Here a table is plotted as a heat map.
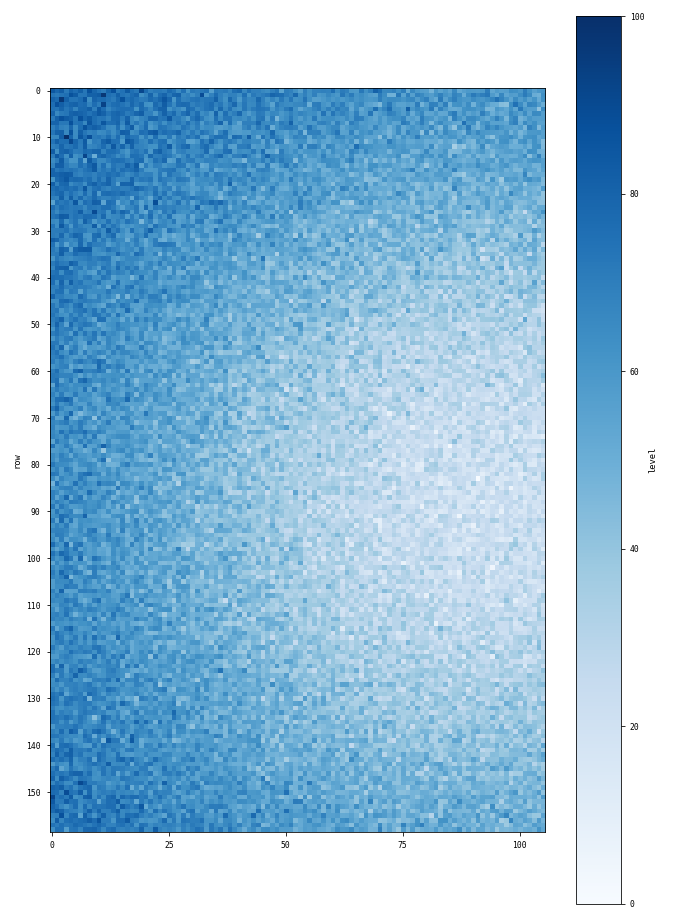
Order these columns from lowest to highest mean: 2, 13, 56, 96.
96, 56, 13, 2
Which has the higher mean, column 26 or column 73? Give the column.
26
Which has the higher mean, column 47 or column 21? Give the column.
21
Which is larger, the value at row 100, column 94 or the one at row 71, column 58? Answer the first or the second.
the second
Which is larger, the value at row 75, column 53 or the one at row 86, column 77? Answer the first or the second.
the first
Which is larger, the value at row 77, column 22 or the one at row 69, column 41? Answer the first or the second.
the first
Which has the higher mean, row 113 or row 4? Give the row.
4
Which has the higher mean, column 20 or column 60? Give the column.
20
